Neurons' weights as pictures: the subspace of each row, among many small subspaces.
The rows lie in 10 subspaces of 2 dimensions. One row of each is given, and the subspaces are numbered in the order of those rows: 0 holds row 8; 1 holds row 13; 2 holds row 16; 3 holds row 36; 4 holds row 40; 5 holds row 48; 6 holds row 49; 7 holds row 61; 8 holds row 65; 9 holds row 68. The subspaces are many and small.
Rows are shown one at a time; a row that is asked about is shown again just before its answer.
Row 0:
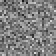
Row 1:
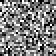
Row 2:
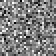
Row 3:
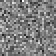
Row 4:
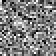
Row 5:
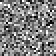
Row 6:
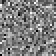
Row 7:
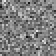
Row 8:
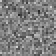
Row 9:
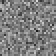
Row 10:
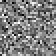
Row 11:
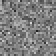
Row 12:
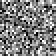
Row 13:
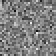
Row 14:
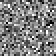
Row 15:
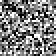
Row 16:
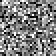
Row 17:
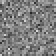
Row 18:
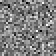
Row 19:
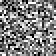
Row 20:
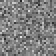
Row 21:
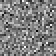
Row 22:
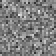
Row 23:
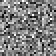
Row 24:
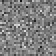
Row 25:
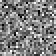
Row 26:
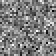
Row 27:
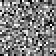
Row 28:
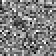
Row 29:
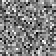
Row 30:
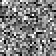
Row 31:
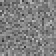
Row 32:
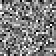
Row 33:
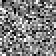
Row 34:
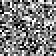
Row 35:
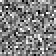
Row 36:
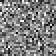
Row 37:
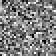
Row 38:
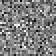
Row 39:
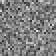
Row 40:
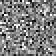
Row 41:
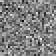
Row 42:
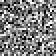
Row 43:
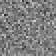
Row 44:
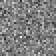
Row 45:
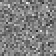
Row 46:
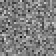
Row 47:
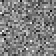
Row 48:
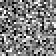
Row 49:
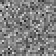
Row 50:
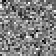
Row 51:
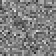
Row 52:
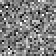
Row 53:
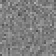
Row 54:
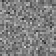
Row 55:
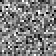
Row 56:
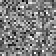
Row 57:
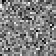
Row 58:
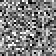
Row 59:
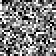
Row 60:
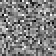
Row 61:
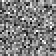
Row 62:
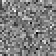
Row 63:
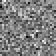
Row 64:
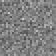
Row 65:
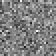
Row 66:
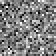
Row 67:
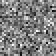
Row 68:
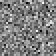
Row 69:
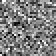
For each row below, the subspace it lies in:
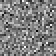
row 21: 2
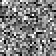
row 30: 2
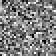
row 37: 1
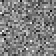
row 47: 5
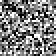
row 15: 0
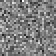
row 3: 8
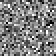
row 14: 9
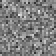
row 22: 0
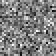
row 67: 9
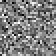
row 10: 4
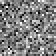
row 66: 6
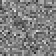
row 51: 8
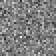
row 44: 5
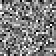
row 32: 2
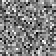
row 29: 7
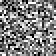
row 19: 1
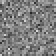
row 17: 6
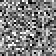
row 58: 7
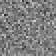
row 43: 4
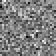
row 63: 3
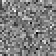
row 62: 1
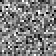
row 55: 0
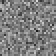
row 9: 0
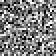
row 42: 2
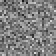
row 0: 1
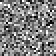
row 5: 9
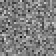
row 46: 5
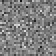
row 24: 4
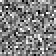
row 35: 0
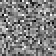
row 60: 4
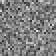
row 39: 0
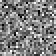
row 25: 6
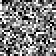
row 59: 2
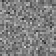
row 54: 7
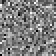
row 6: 6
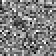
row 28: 8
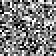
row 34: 8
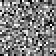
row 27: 1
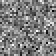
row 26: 9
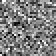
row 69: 4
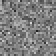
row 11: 8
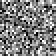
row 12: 7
